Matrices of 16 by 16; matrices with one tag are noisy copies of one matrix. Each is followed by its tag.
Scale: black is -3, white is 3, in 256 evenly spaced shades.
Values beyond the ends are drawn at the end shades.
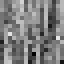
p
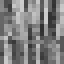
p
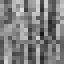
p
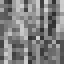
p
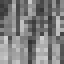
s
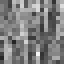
p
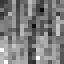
s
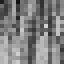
s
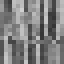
p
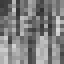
s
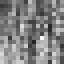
s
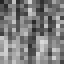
s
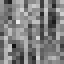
p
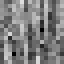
p
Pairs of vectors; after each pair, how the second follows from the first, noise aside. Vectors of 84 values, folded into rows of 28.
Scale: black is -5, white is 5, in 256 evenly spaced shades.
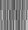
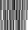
scaled up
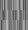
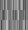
copied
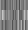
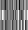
scaled up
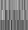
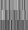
copied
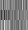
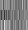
copied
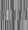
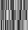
scaled up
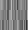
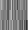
copied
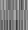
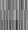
copied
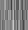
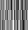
scaled up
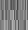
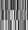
scaled up
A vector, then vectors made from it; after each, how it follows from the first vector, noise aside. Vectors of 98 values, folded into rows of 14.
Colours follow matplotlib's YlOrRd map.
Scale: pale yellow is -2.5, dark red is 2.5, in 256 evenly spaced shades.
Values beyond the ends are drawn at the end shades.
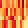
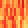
shrunk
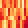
negated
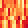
negated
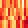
negated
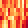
negated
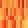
shrunk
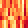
negated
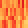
shrunk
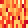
sign-scrambled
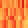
shrunk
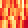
negated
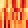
reversed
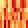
reversed
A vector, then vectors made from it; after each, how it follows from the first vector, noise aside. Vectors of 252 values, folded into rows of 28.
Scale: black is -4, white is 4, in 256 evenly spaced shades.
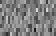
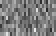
sign-scrambled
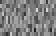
copied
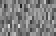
reversed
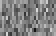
sign-scrambled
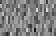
copied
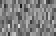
reversed
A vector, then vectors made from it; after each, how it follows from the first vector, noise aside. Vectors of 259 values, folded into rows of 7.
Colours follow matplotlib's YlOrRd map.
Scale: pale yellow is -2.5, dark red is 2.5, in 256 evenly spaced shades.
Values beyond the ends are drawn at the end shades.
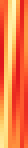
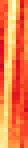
copied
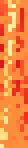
partly zeroed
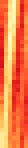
copied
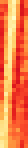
copied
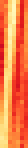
copied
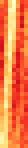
copied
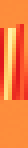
partly zeroed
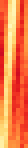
copied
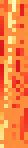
partly zeroed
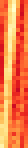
copied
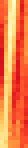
copied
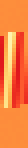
partly zeroed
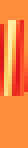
partly zeroed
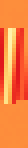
partly zeroed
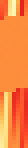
partly zeroed
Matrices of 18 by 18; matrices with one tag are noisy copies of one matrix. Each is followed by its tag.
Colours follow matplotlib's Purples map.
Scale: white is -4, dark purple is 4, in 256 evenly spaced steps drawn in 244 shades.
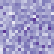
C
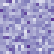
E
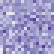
C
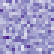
E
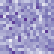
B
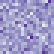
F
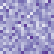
F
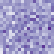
C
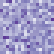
E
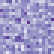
E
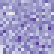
C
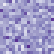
E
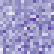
C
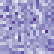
B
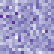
B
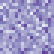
F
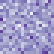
F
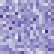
B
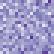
F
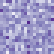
E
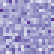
E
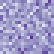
F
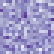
E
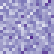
F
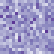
B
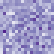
C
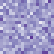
F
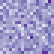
F
